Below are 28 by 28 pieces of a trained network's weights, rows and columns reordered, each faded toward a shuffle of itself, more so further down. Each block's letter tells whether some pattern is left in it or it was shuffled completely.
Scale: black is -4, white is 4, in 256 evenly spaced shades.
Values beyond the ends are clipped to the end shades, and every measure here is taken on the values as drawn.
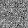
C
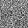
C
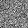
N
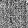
C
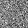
N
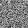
C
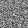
N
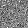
N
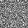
C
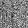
C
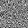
C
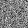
N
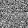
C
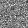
N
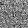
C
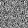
C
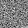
N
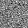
N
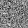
C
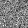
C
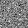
N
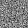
N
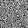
N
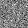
N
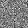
C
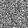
N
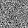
C
